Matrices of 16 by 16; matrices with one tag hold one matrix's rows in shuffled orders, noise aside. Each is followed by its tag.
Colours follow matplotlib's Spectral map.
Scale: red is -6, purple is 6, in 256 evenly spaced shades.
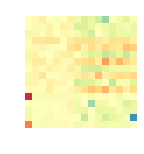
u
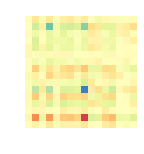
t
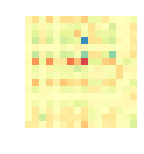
t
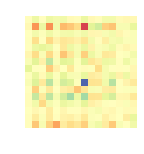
t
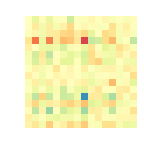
t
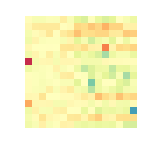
u
